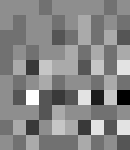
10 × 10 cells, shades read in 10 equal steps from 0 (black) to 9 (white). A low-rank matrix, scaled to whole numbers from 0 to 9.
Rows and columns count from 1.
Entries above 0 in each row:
10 10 10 10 10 10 9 10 10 10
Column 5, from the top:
5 4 3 5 6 4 2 6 7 4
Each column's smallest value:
4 3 2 3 2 3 2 1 3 0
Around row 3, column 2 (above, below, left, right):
4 5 4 5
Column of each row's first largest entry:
1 7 7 6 10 4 3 5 8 3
